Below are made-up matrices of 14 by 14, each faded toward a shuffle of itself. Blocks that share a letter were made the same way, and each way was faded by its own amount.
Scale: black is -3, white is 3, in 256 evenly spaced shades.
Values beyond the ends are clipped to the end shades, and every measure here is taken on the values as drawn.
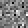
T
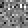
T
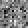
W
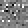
T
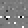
T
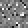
T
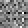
W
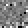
T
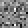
W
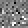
T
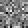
W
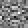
W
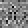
W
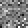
W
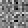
W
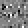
T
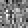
W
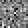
T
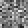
W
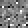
T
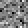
T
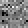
W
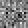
W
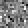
T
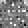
T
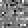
T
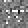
T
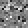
T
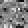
W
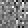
W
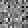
W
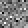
T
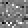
T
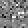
T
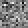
W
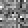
W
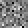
W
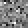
T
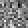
W
